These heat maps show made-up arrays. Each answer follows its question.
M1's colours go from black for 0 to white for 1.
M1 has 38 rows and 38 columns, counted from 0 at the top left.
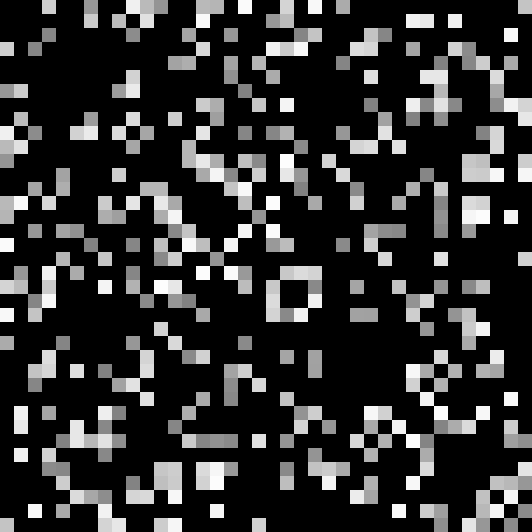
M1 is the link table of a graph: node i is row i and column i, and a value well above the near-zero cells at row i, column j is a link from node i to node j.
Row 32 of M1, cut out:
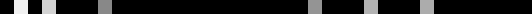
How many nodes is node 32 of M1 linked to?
6
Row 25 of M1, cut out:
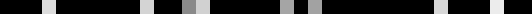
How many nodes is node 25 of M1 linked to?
8
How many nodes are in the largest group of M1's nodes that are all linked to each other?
4
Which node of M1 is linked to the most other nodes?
node 31
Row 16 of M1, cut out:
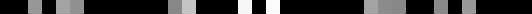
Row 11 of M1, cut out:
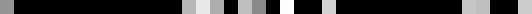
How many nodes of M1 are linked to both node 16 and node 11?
3
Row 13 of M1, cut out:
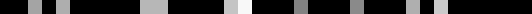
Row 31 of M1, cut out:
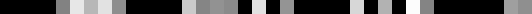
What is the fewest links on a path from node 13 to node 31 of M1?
1
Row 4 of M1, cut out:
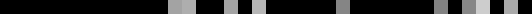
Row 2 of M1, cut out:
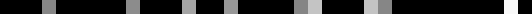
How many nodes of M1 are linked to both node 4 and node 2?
3
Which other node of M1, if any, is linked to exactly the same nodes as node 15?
node 37
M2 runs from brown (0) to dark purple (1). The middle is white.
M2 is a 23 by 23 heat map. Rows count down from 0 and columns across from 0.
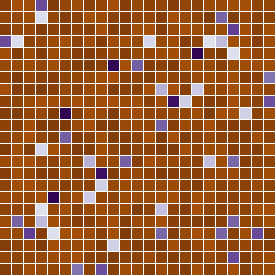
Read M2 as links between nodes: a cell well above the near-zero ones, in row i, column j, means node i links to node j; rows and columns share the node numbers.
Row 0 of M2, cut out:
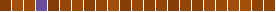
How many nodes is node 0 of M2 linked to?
1
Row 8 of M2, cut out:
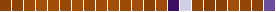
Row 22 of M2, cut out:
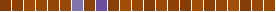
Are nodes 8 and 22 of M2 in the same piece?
yes
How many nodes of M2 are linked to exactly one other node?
10
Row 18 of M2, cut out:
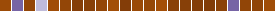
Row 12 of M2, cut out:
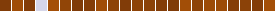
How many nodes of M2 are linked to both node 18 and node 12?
1
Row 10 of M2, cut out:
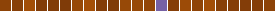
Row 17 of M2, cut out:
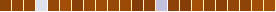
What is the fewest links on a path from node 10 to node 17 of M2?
2
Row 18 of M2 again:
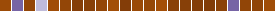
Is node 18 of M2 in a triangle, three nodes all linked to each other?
yes
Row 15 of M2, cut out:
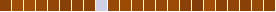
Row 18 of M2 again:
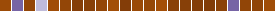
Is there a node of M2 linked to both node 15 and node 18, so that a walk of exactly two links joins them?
no
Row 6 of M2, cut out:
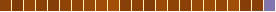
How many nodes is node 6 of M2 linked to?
1
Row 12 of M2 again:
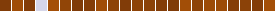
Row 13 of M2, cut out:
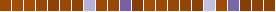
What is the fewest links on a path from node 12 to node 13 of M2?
3
